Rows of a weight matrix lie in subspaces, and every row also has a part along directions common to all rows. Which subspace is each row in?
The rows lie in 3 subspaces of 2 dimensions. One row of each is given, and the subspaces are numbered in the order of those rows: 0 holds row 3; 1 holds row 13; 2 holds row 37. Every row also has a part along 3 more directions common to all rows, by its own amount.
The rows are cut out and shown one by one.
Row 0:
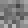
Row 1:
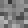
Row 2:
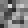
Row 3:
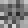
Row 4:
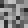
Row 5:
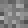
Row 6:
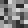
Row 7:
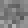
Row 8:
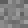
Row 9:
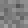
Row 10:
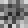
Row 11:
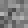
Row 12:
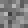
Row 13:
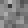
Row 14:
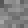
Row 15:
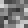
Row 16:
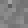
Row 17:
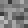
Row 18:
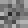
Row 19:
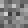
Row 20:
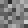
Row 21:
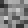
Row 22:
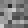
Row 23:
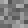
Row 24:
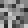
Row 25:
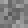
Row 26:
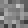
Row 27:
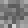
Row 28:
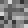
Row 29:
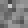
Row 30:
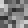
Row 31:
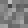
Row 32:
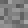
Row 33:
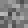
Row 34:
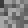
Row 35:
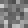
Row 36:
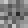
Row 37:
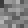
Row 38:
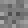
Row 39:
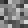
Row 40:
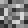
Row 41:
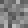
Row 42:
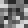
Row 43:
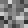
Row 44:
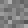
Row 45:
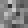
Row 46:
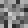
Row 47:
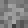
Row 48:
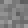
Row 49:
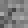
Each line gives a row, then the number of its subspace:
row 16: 1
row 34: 2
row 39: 0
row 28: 1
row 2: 1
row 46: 2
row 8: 0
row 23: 0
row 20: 1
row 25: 0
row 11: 1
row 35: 2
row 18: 0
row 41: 2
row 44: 1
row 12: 2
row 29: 1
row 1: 1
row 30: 2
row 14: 2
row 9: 0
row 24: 2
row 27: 0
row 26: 0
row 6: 0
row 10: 0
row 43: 1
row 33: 1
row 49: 1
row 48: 1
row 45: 1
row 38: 0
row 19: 2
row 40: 0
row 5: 0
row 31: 1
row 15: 2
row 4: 2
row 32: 0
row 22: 1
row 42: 2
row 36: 0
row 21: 2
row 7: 0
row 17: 1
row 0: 0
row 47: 0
